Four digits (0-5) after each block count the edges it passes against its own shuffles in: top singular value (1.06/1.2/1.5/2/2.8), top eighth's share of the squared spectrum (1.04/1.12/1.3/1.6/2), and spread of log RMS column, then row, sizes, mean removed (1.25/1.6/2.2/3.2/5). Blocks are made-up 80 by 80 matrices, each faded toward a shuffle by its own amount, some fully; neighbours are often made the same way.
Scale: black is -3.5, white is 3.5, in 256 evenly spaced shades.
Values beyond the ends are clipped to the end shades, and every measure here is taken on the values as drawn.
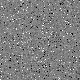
1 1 0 0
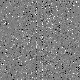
3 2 1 0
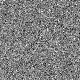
1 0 0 0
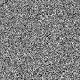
3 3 1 1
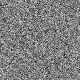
0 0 0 0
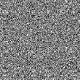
3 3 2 2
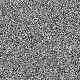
2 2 0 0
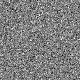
0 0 0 0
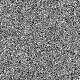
0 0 0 0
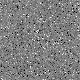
0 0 0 0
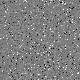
2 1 0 0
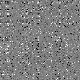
4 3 2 1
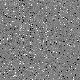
3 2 1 0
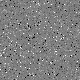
0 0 0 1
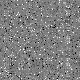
3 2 0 0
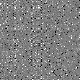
4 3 2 1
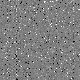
3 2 0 0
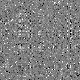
4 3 2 1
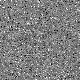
2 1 0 0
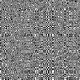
5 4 3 3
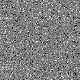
3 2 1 0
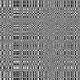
5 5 4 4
